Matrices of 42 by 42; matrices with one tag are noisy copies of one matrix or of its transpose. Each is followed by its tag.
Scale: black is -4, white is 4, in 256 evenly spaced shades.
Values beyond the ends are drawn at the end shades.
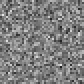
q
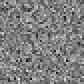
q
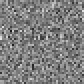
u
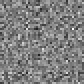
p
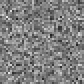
q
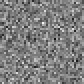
p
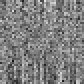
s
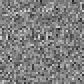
u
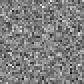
q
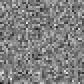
p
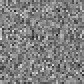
u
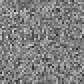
u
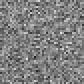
u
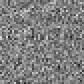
u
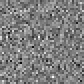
u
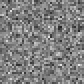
q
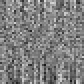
s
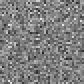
u
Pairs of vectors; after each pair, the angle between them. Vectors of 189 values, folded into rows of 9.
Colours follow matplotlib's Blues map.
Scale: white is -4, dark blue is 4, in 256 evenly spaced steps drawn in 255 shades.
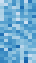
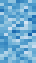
orthogonal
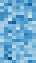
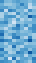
partly opposed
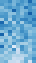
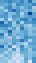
nearly parallel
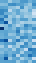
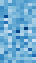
partly aligned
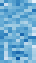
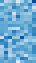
partly opposed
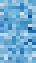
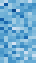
orthogonal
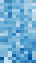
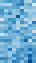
partly aligned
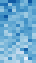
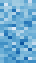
partly opposed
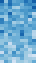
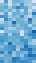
nearly opposite
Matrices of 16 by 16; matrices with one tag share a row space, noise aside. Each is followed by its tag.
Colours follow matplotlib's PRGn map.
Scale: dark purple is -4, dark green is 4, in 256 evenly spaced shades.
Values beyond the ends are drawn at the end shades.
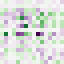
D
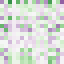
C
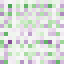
C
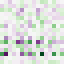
D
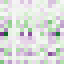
C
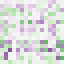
C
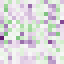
C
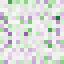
C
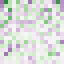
C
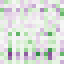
C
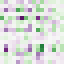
D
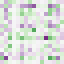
C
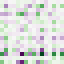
D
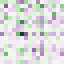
D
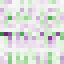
C
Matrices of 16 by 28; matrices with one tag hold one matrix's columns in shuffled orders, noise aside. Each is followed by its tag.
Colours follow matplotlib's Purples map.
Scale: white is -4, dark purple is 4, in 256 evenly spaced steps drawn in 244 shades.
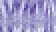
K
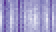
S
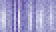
S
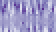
K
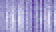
S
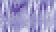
K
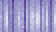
S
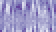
K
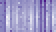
S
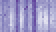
S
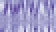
K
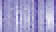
S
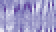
K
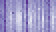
S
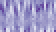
K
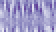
K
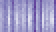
S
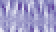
K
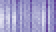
S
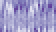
K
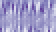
K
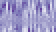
K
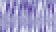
K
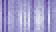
S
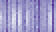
S
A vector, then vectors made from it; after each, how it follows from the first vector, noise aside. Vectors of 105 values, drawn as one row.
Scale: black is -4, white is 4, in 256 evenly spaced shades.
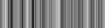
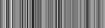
sign-scrambled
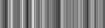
negated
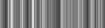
negated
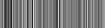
sign-scrambled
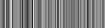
sign-scrambled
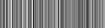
sign-scrambled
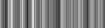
negated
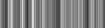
negated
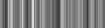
negated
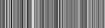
sign-scrambled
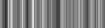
negated
